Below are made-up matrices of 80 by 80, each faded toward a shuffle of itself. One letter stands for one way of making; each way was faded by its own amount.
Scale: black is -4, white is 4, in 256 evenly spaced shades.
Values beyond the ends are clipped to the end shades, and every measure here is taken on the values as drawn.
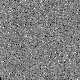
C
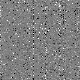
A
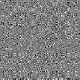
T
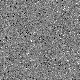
C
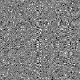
T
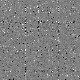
A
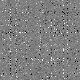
A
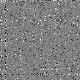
A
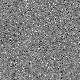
C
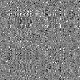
T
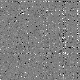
A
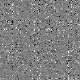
A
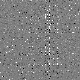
A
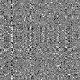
T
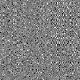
T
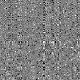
T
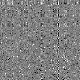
T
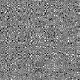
T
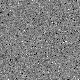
C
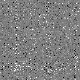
A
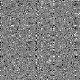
T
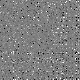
A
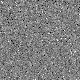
C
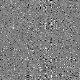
A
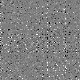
A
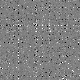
A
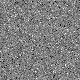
C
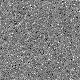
C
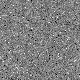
C
